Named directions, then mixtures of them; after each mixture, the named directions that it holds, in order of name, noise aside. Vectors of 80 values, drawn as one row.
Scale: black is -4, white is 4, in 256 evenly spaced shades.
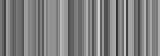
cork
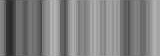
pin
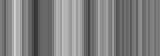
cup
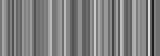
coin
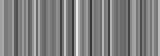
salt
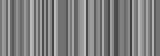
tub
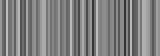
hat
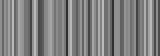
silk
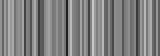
silk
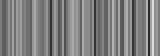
coin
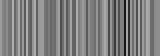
cork, hat, salt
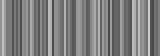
coin, salt, tub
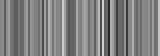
cork, salt, tub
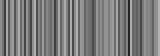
hat, salt, tub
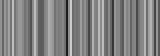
silk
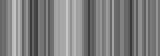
cup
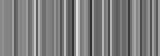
salt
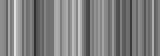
cup, tub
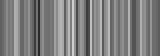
cup, salt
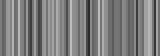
cup, hat, silk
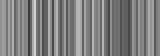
salt, silk, tub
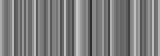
salt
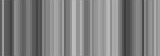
cup, pin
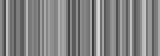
cork, hat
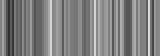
coin, pin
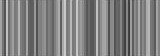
cup, hat, salt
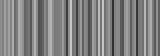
silk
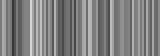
cup, silk, tub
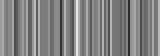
salt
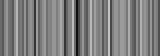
salt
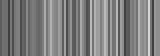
coin, hat, pin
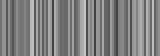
tub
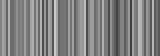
tub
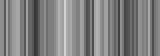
coin, cup, hat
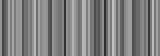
coin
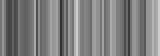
pin, salt
